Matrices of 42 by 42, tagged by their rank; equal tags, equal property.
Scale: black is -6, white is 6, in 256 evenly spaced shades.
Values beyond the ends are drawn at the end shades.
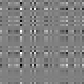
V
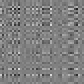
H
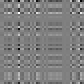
V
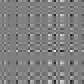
V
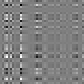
V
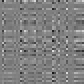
H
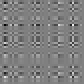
V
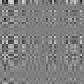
H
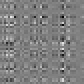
H
